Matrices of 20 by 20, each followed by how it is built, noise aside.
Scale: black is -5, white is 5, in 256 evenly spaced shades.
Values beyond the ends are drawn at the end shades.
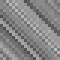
Toeplitz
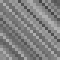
Toeplitz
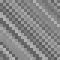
Toeplitz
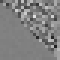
upper triangular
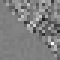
upper triangular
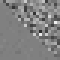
upper triangular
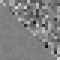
upper triangular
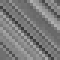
Toeplitz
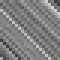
Toeplitz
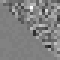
upper triangular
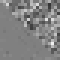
upper triangular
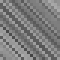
Toeplitz
